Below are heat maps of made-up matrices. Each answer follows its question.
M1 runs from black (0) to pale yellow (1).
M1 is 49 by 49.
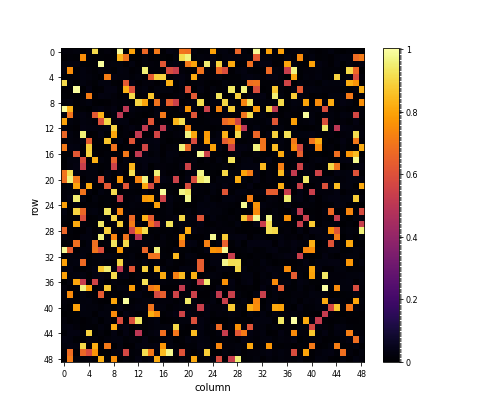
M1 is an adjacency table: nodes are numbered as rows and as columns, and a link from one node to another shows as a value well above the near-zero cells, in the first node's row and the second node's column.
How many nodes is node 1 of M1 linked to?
9
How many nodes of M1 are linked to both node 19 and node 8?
7
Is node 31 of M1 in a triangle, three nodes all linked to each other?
yes
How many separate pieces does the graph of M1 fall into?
1
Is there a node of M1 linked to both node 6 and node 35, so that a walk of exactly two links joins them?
no
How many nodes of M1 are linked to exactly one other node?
1
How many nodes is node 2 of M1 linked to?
10
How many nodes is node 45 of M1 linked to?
1
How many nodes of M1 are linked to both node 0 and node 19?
3
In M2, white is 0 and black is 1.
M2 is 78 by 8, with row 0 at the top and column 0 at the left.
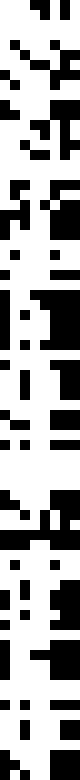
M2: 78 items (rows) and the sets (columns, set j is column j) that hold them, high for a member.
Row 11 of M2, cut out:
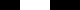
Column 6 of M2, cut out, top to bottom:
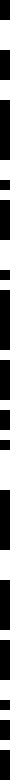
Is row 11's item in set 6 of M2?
yes
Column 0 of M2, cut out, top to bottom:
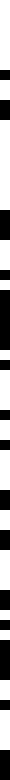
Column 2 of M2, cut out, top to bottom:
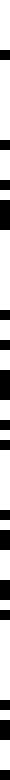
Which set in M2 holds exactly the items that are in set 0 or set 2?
7
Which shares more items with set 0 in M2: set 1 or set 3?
set 1
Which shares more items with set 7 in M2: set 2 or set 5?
set 5
